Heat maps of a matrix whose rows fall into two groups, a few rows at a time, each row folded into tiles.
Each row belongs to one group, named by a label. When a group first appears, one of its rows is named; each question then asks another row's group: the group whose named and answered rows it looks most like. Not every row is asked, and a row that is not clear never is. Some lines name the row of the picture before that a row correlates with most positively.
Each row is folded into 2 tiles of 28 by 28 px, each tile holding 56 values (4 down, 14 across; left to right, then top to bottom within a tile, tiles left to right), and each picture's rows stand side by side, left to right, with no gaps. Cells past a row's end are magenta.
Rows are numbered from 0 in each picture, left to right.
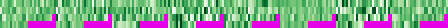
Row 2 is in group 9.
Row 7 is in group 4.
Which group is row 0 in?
4
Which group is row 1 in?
4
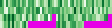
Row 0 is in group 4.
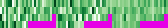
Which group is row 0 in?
4
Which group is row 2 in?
9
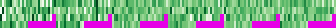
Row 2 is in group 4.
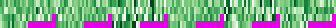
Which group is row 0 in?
4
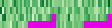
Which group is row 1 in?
9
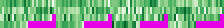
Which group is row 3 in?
9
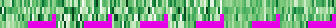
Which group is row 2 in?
4
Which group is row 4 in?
9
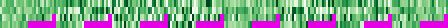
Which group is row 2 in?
4
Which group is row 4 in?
9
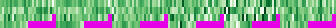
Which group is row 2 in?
4
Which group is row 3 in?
4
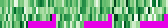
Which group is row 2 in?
4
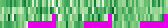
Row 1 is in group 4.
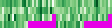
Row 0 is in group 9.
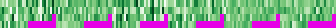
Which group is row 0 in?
9
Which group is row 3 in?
9
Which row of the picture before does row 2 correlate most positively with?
0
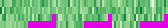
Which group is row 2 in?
9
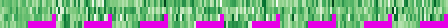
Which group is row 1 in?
4
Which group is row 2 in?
9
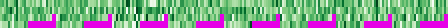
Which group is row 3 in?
4
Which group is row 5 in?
4
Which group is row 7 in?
9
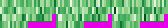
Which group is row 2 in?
4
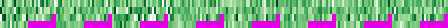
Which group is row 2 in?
4
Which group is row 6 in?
9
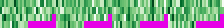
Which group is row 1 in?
4
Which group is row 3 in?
4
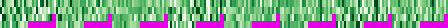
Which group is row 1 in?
4
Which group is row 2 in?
4
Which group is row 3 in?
9
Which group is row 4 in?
4
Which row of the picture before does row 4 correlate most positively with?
1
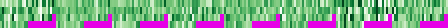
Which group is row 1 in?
9
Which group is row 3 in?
9
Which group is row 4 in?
4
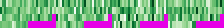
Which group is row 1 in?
4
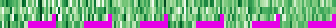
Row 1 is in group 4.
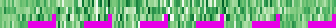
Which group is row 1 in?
9
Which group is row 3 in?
4
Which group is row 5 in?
4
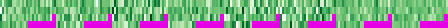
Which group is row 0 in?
4
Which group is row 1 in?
9
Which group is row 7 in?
4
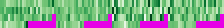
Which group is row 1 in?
9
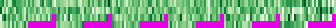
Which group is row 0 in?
4
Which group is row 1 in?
9
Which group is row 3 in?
9
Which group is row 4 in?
4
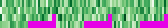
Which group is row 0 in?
4
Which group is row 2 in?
9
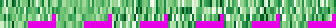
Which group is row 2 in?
9
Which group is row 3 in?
9
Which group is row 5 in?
4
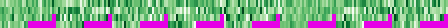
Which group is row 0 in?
9
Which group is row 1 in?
9
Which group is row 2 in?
4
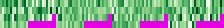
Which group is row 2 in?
4
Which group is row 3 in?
9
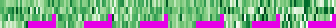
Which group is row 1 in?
4
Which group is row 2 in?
4
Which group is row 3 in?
9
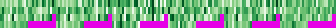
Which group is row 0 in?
9
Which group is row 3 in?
4
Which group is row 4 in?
9
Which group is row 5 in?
4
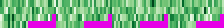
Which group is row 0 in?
4
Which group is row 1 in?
4
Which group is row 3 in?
4
